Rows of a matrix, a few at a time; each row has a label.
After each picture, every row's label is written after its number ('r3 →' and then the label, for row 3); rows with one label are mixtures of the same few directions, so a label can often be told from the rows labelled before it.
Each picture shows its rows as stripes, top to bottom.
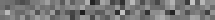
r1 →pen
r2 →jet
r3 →jet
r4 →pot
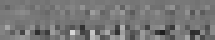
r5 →pot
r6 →jet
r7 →pen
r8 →pen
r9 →jet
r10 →jet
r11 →pot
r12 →pen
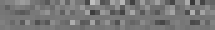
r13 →pen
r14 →jet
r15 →pen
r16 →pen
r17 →pot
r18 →jet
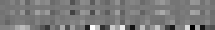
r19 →pot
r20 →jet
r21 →pot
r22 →jet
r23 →jet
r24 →pen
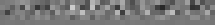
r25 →pen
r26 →pot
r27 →jet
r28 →pot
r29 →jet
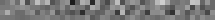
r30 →pot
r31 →pen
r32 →jet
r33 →pen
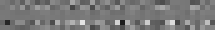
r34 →pot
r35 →pot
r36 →pen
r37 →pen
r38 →jet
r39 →pen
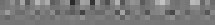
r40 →pot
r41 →pot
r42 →jet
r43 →jet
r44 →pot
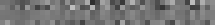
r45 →pen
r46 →pot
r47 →pen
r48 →pen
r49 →jet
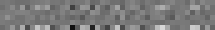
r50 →pen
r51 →pot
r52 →pen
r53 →jet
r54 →pot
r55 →pot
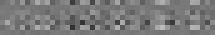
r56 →pot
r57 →pot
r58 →pen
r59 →pot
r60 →jet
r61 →pot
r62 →pot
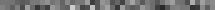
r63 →pen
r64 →pot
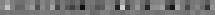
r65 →jet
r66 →jet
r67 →pen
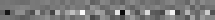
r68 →pen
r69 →pen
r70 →jet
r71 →pen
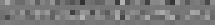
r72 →jet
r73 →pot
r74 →pot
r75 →jet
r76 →jet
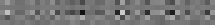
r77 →jet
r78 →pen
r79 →jet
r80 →jet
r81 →pot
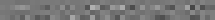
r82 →pen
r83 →pen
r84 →pen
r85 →pot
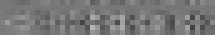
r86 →pen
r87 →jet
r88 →pot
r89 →pen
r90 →jet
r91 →pen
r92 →pen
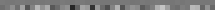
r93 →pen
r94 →pot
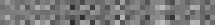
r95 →jet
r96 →pot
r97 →pen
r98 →jet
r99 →pot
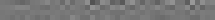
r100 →pen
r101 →pen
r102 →pen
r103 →pot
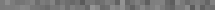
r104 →jet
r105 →pen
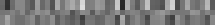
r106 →jet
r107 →jet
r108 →pot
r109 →jet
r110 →jet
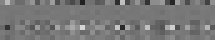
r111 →jet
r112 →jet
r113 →pot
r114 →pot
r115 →pot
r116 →jet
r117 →pot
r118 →jet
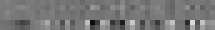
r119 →jet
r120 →pen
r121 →jet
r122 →jet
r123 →pen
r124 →pen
